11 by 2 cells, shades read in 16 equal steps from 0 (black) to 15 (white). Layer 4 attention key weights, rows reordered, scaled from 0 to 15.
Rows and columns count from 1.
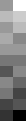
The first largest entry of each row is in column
2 2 2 1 1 1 2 1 1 2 1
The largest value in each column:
11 15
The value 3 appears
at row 11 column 1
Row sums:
24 23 20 18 18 14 13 14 11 9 3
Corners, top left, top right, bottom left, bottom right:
9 15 3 0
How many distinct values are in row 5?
1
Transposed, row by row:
9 11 9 10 9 7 5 8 7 4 3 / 15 12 11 8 9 7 8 6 4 5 0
